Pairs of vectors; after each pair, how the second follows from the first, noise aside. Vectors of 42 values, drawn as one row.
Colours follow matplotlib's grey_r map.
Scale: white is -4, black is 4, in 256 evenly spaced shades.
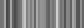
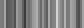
sign-scrambled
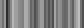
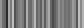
sign-scrambled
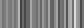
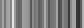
shuffled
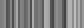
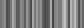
sign-scrambled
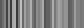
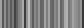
shuffled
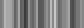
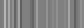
partly zeroed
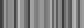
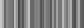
negated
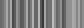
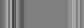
partly zeroed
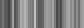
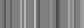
partly zeroed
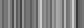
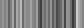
negated
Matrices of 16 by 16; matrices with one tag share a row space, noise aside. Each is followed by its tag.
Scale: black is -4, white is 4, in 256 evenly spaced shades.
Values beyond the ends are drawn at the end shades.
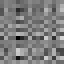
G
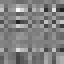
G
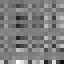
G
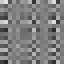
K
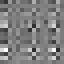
K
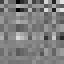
G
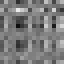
G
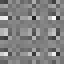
K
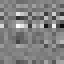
G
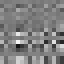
G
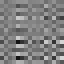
G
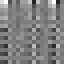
K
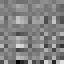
G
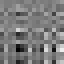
G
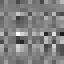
G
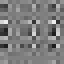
K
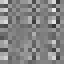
K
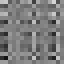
K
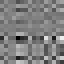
G
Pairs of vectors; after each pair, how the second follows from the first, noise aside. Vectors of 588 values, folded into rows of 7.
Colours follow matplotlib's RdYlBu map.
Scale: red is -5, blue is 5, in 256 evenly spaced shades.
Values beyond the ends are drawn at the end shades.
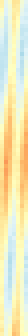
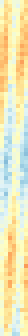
negated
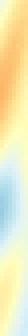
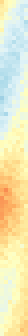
negated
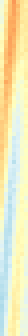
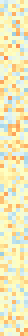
shuffled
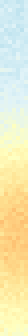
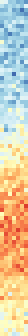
scaled up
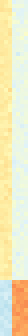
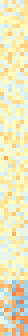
sign-scrambled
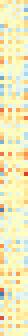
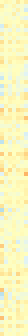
shrunk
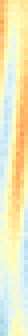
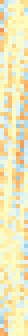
sign-scrambled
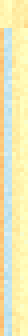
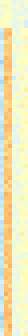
negated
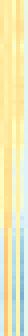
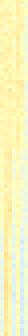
shrunk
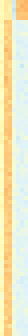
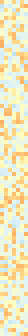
shuffled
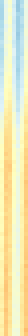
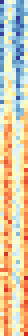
scaled up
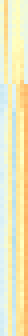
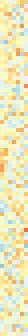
shuffled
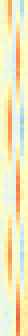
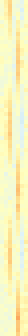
shrunk
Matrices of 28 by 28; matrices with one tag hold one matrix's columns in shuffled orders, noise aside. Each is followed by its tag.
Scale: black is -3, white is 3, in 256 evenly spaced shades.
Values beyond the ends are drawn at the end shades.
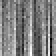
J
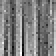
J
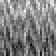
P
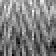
P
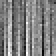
J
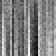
J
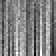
J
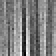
J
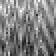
P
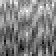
P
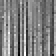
J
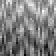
P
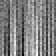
J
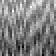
P
